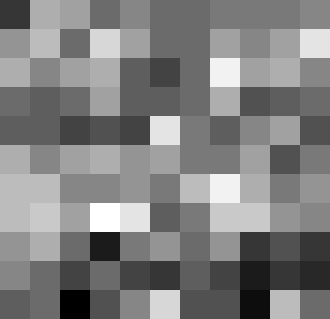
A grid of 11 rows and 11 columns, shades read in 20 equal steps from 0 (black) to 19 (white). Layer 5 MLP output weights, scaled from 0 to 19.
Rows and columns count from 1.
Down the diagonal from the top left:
4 14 12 12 5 12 14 15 4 4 8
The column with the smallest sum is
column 3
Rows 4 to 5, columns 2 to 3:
7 8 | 7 5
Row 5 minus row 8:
-7 -8 -7 -13 -12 10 0 -8 -5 1 -4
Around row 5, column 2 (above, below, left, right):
7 10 7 5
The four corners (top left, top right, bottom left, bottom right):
4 10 7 8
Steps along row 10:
down down up down down up down down up down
